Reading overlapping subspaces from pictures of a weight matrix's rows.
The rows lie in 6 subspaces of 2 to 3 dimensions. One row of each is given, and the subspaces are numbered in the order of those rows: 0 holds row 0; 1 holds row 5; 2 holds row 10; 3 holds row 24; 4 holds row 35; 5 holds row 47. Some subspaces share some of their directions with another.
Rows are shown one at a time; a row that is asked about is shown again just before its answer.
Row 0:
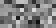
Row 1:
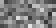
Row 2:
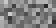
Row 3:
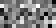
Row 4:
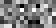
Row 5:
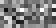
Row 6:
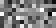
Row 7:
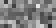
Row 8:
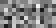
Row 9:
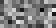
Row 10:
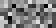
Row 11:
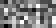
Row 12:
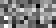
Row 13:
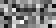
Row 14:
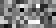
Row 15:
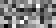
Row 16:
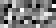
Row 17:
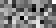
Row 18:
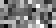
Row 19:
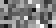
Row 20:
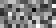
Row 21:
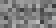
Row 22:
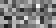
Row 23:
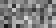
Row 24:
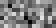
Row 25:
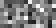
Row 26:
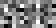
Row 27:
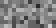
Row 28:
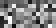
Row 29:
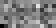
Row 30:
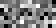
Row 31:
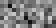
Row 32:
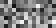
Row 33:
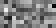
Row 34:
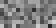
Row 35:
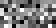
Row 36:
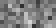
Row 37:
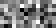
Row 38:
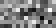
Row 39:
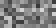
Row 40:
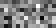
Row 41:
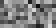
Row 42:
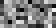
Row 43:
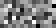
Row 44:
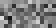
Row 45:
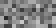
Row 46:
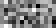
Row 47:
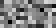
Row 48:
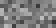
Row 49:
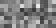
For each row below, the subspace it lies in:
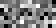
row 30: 4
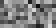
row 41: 5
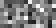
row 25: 5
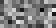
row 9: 1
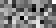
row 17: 4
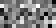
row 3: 4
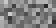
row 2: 2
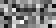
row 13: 0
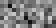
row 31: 3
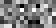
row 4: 0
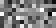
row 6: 1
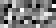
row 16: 0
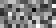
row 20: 0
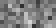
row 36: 3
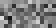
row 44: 2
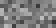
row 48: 4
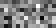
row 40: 1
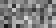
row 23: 3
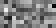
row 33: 0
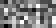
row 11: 2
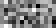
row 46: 2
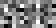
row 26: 3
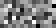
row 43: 0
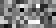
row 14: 0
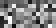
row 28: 2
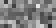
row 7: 1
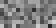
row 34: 0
